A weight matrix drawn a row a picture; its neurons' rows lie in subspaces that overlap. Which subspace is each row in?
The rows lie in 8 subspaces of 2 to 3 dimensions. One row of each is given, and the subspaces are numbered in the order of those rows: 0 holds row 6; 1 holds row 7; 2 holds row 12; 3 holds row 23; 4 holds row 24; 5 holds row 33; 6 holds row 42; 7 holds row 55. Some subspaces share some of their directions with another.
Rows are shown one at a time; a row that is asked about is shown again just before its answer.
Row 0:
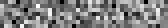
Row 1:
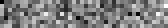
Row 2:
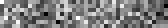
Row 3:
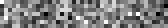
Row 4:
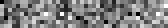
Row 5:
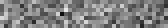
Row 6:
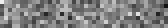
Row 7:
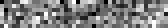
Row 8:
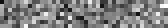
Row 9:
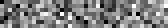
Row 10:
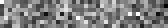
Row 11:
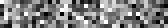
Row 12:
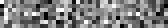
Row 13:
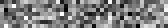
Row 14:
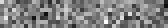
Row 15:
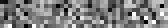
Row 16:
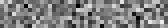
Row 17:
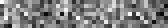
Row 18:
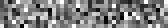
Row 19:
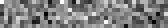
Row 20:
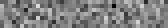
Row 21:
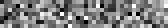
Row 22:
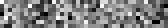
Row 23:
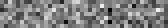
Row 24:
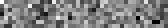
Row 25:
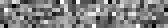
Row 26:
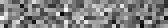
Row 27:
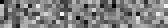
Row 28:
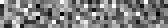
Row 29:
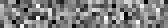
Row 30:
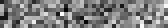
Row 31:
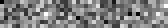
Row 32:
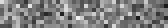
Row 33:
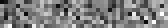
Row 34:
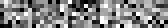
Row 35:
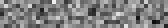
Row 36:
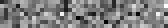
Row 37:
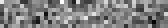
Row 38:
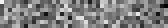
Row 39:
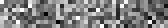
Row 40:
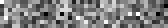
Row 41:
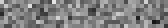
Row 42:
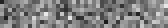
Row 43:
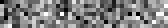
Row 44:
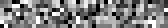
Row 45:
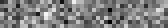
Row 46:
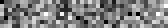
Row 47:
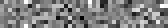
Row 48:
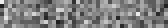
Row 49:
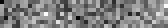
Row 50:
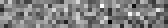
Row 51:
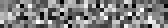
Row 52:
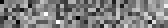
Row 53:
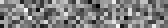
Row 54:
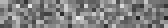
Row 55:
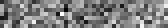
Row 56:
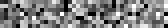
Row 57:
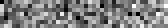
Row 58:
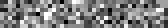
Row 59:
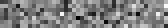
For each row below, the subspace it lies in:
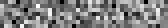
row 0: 6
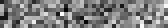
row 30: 7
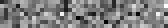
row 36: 4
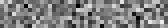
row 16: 6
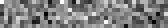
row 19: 1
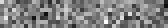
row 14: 6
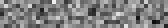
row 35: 4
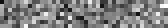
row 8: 5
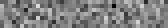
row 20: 6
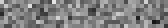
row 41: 4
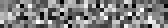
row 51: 1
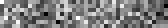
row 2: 0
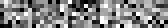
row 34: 0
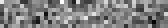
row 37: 1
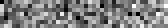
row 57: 3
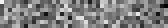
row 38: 5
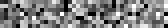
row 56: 4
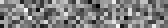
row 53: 7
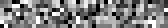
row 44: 1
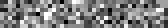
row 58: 3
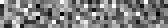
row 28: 6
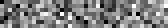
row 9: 1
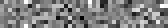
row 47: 5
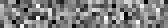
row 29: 6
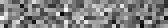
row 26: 7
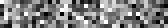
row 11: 0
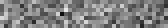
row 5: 7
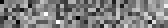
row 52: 0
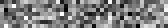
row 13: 1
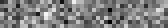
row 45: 3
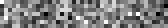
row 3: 2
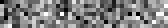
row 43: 5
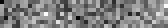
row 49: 0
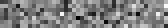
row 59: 4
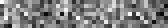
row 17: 5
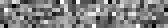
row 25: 1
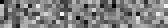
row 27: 6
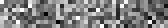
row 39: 0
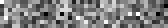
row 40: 2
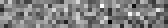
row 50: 3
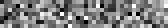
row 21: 1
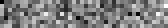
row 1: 3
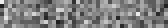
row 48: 2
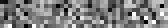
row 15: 5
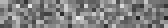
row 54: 2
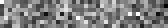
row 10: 3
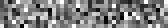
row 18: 6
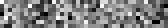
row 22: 4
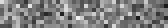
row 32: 2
